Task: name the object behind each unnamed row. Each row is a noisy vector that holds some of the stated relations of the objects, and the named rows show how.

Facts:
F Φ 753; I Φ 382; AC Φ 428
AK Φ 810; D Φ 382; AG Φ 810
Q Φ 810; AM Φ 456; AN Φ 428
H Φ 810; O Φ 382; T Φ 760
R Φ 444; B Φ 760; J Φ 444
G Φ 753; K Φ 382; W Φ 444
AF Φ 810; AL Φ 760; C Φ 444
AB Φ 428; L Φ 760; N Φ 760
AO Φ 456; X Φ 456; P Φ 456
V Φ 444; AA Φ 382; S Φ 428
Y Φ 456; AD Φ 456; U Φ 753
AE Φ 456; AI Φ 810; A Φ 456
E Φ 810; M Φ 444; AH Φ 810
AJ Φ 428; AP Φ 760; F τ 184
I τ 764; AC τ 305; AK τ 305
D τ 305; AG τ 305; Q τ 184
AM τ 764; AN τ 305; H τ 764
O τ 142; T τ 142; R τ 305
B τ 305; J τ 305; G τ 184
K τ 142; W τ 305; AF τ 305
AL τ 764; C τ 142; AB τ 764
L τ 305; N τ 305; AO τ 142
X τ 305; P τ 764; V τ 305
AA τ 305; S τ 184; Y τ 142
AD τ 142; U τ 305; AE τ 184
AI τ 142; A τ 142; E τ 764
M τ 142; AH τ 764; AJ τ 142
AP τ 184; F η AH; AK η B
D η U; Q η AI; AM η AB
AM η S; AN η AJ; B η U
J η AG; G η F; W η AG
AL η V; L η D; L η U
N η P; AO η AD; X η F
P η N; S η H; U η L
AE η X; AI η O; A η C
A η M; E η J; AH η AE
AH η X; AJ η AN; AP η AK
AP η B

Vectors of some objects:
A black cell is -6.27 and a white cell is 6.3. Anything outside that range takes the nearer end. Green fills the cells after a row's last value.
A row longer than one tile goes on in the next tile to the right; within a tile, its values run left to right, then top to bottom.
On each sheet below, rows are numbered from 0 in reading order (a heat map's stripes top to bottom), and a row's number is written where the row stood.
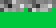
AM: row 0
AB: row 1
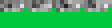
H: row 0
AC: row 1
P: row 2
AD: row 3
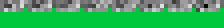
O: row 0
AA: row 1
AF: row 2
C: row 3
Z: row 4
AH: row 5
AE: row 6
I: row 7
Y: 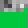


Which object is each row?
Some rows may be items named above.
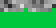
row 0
P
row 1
AP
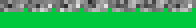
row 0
AL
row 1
AH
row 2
K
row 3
X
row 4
N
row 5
N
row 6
E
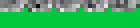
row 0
Q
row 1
I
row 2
S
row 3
AJ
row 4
N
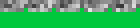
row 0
T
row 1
AI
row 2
AC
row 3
S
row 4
O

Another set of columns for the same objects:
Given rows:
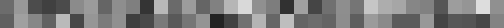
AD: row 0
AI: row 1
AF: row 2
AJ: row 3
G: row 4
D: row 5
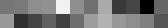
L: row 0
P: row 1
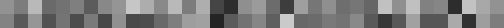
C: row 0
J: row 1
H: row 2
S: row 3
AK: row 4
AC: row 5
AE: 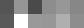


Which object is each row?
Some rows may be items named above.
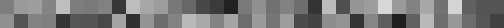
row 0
AP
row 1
AC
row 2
AM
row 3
AI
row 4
N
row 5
AL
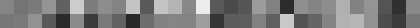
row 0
Q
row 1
AG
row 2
I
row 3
S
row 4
E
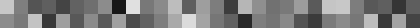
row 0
AB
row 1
AN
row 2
AH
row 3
Q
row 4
AB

